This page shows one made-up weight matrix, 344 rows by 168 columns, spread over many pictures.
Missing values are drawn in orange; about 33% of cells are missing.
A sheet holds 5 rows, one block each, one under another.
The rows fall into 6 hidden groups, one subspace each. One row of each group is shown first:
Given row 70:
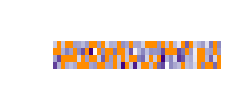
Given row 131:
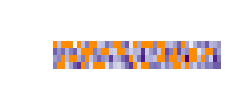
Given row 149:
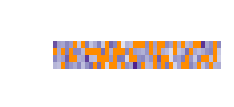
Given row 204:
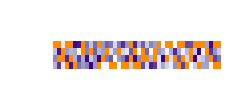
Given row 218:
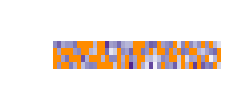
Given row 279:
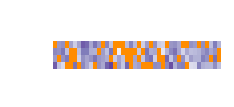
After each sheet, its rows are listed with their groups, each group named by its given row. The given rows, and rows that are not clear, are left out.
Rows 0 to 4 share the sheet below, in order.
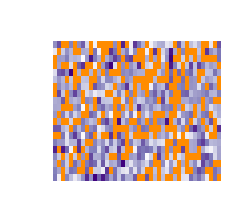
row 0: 218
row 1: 149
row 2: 204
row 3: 70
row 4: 149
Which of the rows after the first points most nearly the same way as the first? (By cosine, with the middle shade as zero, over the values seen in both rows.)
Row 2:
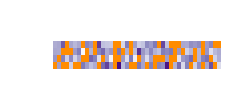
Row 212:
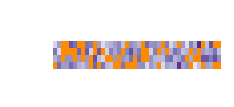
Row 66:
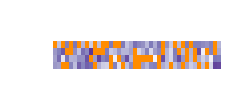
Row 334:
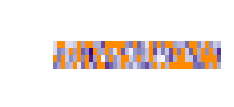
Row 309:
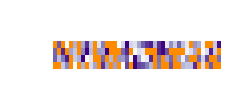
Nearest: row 212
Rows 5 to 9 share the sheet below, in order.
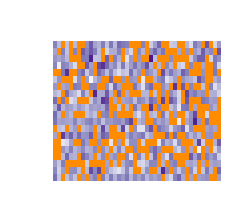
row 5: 149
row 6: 131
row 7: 218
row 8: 131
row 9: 279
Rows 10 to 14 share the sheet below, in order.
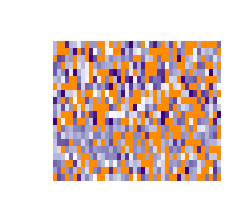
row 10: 70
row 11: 279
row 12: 279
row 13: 131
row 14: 131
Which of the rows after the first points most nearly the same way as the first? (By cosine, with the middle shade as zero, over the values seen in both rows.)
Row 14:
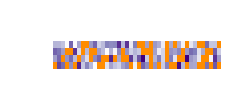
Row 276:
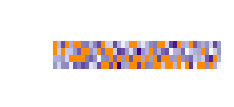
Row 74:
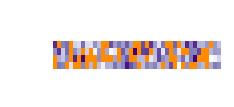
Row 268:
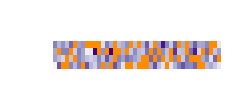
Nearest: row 268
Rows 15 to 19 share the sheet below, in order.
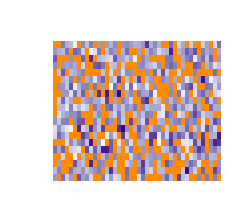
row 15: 204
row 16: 204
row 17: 70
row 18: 149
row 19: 131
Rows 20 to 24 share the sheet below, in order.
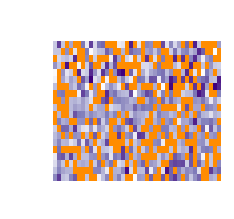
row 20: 131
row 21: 149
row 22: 218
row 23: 279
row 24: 149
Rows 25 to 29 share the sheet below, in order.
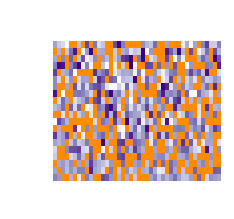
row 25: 131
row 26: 279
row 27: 70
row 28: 149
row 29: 149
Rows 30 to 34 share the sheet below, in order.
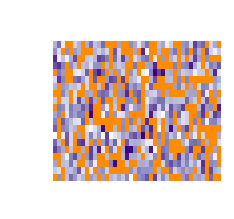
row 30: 131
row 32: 149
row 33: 218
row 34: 204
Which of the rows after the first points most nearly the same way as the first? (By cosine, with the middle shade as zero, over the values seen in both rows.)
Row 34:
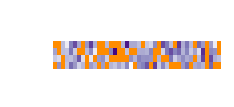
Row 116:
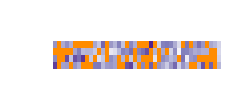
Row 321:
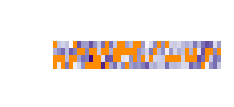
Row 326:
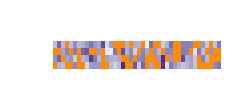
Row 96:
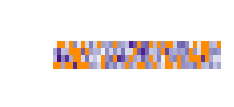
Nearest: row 96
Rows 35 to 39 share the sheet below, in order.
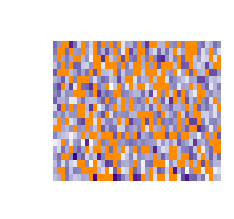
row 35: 149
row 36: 204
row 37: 218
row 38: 204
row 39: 131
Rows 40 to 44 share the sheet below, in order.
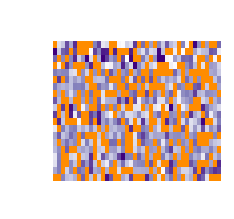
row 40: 149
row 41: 218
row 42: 204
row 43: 279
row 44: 149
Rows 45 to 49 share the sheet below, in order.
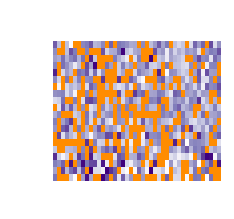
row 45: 149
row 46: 279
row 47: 218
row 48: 131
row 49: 149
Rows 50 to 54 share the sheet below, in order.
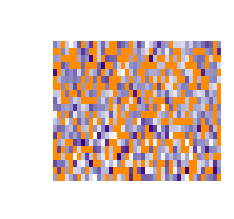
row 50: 149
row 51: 149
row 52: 131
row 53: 218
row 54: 131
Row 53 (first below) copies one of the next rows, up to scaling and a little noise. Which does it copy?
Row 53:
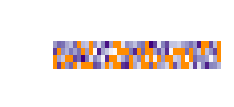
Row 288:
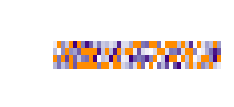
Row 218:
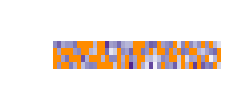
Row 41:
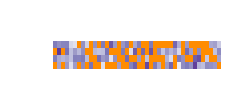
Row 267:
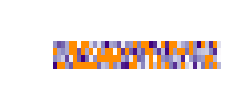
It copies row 267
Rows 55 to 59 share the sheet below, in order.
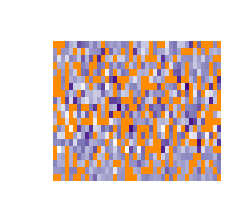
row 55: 279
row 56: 218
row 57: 279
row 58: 70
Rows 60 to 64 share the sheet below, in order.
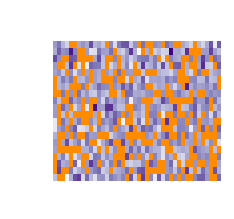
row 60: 204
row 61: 131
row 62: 70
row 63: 279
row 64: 131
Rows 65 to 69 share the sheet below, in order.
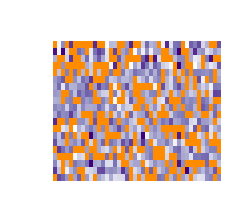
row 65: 218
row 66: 204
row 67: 279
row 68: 131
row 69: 131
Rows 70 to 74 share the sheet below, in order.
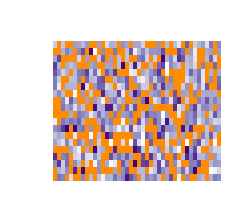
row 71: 279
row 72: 70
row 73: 131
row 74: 218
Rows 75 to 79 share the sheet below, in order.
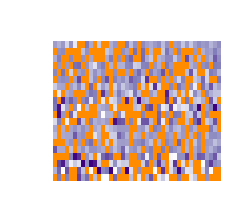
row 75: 131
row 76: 131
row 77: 131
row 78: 70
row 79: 204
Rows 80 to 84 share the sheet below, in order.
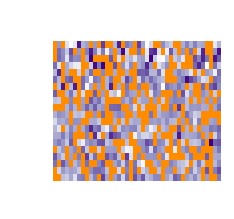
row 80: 149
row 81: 204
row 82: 218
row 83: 218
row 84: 279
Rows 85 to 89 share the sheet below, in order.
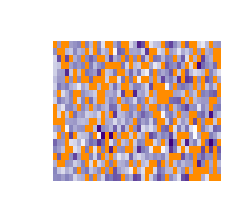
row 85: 131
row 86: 70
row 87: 204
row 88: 218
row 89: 131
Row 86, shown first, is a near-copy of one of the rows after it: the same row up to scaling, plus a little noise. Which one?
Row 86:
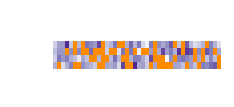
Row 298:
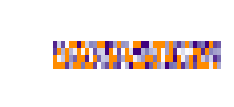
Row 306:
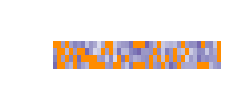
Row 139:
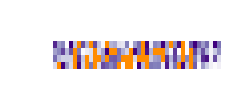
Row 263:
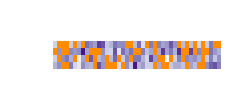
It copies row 263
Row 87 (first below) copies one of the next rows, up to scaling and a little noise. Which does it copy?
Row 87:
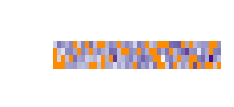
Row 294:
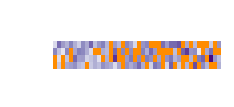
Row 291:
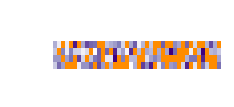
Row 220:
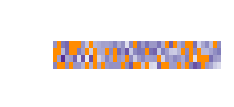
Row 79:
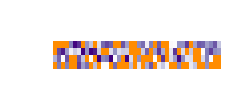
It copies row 294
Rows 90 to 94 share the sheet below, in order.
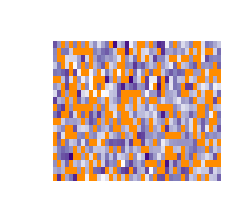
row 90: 279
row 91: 149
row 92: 204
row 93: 279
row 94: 149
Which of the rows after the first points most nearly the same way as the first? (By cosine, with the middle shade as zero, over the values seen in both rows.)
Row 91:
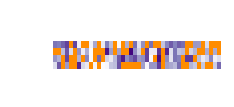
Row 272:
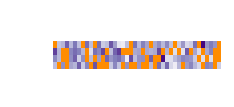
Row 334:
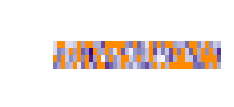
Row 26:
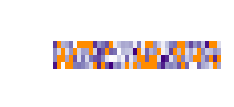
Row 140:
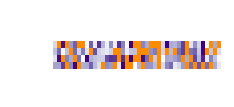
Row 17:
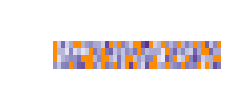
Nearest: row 272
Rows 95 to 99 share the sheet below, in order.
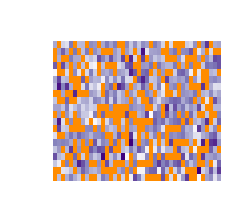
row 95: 131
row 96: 279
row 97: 149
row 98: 218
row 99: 131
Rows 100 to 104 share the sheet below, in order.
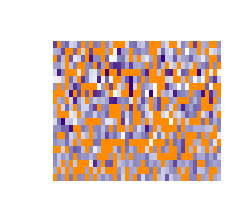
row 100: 204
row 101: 218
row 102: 279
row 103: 149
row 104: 70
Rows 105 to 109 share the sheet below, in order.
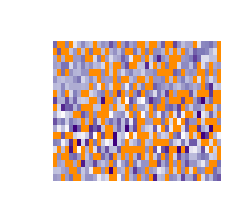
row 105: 218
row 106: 204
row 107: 131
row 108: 204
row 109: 204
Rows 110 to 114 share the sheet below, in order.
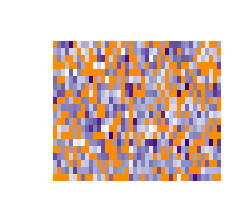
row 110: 149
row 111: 131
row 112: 149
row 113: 218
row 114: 218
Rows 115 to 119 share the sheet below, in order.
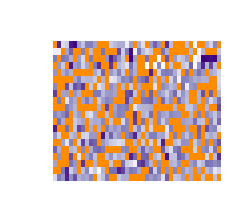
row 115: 218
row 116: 218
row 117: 279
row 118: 279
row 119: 279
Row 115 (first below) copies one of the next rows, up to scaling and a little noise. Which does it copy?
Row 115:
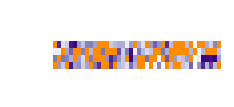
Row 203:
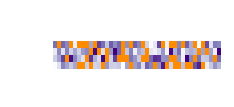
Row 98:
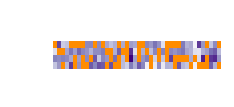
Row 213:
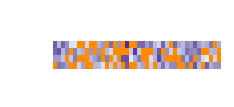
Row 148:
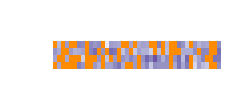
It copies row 98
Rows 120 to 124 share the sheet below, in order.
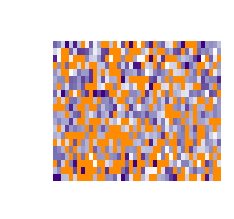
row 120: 131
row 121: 149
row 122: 204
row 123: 131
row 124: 218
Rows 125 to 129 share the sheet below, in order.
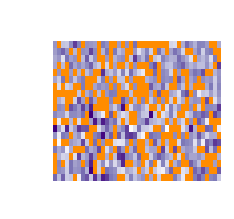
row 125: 204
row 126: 131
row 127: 149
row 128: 279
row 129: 149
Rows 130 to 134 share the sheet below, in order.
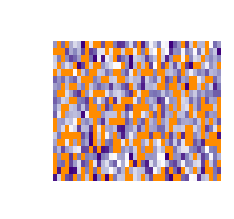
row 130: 218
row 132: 279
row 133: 149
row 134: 279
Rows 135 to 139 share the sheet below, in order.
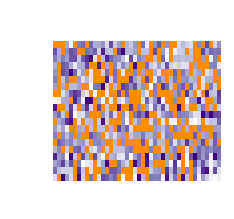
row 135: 149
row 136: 149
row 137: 218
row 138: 131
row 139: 70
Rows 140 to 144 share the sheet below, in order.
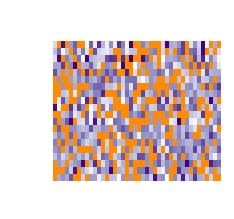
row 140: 279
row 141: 279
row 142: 218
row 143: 204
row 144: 204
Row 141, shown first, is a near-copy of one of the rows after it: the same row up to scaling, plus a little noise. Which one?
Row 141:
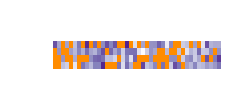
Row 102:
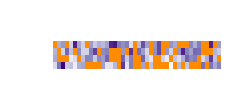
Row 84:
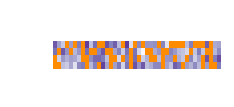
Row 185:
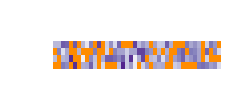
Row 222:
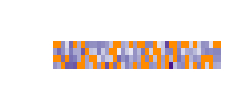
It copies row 84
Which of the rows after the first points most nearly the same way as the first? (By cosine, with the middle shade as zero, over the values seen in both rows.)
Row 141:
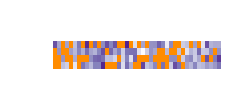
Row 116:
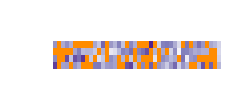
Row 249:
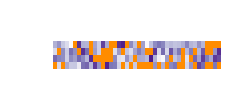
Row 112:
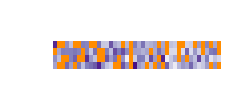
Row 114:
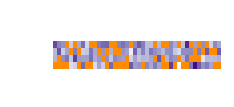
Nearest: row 249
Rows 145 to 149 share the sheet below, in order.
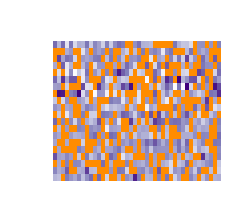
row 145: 131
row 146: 131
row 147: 131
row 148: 218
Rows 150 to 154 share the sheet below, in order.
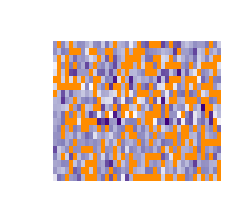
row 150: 70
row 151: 204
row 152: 204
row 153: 70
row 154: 70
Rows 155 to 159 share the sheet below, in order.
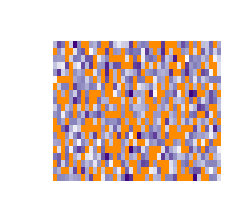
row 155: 131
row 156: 218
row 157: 204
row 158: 204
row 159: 218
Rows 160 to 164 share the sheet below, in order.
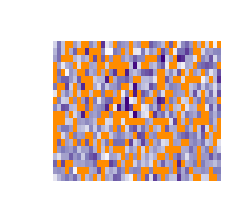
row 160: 70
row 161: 279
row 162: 279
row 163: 279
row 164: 218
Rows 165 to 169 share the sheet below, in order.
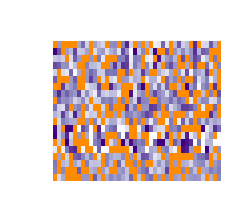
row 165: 218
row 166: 131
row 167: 204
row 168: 149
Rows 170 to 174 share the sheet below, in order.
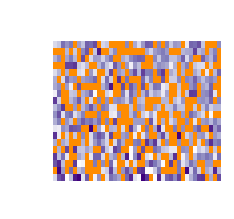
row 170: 218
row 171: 279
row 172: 204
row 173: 218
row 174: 131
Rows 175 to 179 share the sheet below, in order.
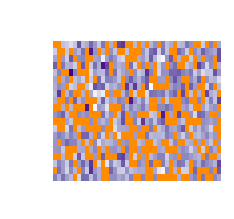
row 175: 149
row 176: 149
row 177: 70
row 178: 279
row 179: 149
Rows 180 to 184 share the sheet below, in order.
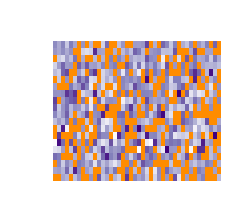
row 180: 70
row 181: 218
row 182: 149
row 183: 131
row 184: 218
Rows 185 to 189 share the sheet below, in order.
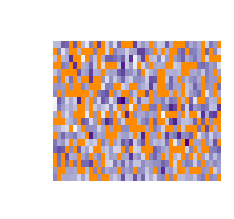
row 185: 279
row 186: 149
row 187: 149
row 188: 131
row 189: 70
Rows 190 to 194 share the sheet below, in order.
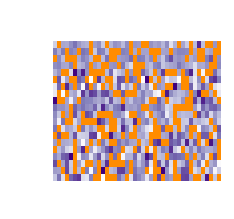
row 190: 218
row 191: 131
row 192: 149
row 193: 218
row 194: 149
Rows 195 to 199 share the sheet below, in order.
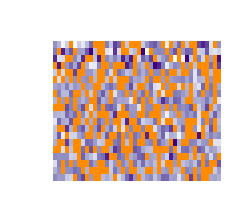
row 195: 131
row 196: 218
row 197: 70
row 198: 131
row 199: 218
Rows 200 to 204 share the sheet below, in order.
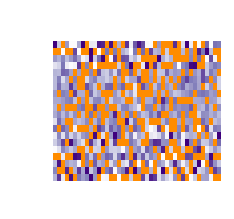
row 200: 218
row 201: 279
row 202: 70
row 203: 218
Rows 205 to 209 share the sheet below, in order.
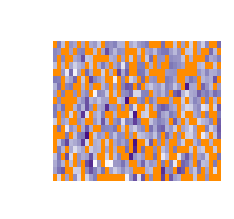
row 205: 279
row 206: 131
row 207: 279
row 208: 279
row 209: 70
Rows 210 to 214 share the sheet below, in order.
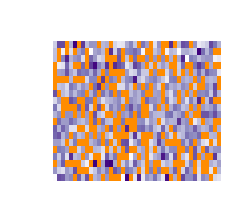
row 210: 131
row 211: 279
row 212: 218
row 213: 218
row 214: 70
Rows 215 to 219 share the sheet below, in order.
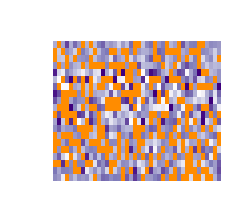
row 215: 131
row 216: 131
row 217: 204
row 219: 279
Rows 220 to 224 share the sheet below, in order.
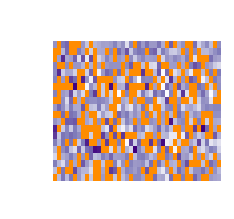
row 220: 204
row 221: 204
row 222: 279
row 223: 149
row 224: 204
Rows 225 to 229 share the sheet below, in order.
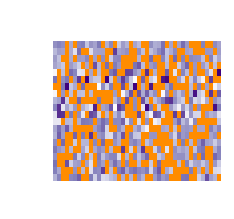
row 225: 131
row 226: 279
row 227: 131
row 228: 70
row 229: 149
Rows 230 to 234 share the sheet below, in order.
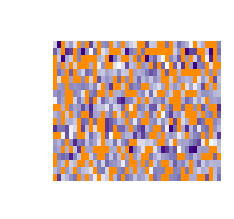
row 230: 204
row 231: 218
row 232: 149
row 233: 218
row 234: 149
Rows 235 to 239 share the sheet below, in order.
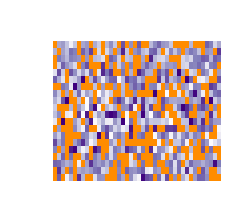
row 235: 149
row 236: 204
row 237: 279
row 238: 218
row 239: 131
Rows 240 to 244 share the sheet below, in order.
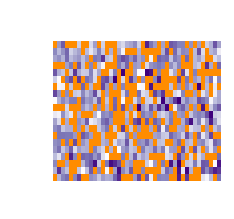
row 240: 149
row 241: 131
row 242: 204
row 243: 204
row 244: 218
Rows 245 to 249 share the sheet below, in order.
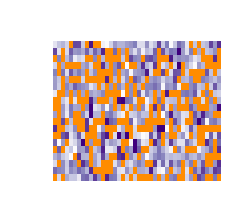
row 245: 218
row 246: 70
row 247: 149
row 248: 279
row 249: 149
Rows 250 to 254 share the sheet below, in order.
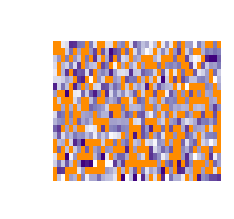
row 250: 218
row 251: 131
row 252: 131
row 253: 218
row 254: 70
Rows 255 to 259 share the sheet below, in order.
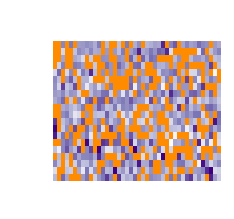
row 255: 204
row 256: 204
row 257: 70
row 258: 149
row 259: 204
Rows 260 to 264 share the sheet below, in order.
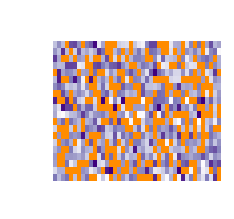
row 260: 218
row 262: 131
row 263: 70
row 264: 204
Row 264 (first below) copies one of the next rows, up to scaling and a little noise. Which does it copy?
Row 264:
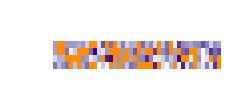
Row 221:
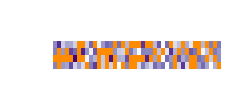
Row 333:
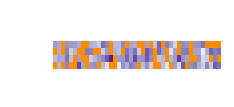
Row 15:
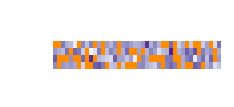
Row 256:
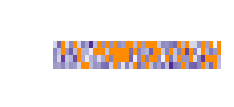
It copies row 333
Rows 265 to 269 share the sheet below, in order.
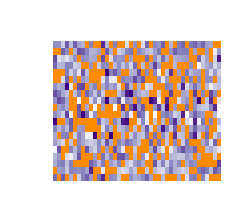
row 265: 131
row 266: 218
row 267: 218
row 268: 70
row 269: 149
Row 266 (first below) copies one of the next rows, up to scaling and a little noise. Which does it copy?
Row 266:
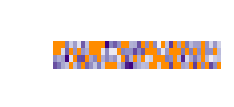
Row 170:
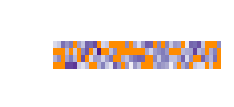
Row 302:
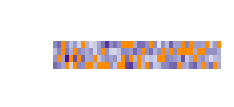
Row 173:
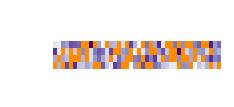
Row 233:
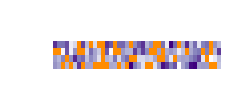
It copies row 302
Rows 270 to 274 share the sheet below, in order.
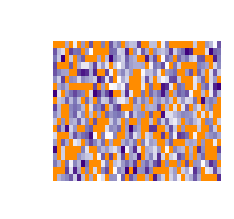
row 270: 204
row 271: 279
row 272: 149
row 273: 70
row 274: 204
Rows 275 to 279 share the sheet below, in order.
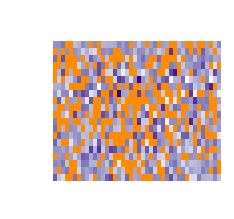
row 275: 204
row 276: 204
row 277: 131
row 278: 218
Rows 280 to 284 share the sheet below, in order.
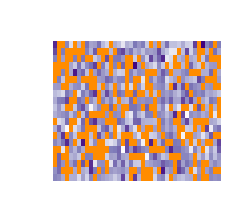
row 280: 149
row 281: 131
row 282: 131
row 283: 279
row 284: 70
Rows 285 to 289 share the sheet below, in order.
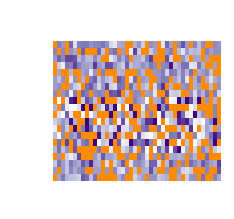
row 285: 279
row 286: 204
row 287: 204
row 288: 218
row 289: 149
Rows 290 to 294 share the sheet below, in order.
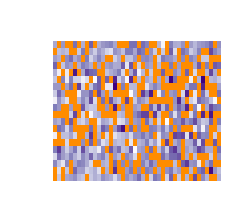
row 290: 70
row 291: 204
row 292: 204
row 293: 149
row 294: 204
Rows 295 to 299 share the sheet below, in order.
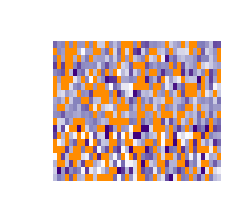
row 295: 70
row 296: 131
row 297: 70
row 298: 70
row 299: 279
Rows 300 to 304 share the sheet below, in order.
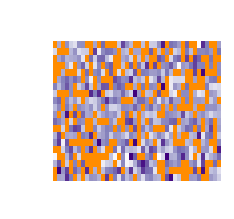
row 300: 218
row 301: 149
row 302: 218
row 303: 204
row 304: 279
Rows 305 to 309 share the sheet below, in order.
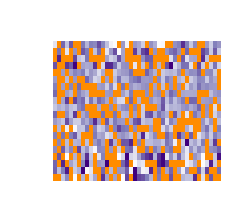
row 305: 279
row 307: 131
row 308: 131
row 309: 279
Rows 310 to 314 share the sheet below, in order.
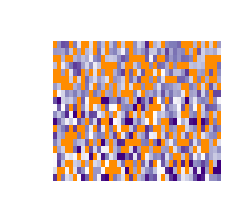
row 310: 149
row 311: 70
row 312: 218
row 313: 149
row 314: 149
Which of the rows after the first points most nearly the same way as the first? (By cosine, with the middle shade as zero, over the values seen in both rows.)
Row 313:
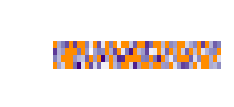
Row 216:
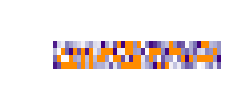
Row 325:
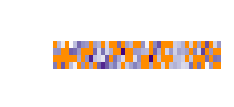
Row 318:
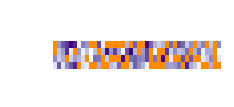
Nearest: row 318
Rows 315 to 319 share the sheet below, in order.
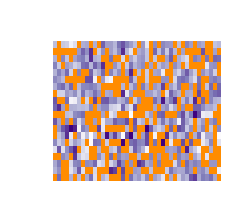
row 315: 149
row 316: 70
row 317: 218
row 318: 149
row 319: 279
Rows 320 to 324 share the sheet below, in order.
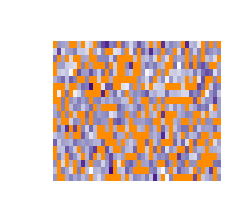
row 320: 218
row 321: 149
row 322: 204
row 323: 131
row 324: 204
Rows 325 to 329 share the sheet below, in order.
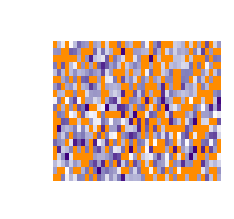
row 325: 149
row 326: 70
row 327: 279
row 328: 218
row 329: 279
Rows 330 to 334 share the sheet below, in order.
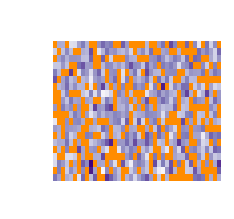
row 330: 218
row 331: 149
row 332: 70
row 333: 204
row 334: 149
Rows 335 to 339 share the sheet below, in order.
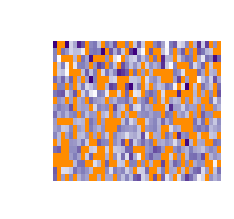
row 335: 279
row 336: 131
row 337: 204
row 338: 131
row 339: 131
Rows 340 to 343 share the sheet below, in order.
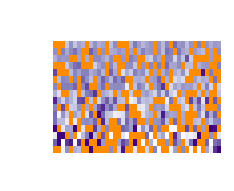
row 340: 131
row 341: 149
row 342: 279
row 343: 204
